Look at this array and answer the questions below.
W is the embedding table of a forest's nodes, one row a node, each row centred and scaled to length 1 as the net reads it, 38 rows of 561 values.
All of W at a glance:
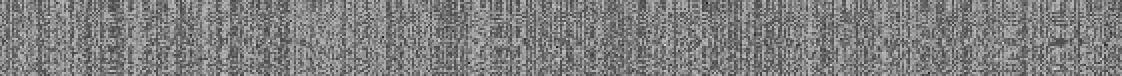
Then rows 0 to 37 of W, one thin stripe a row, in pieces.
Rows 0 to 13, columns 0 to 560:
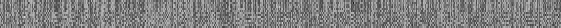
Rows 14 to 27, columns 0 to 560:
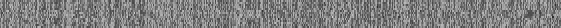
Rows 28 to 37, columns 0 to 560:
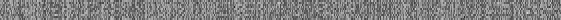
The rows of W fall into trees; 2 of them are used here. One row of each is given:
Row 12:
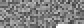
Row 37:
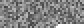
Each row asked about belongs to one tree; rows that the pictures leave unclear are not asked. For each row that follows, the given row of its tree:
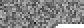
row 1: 37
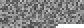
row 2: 37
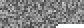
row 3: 37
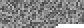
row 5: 37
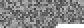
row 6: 12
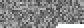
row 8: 12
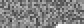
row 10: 12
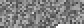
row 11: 37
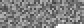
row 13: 37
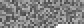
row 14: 37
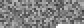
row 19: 12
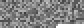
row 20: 12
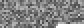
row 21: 12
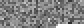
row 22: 12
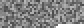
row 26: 37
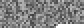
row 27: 37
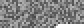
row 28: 37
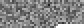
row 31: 37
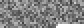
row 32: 12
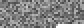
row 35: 12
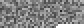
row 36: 37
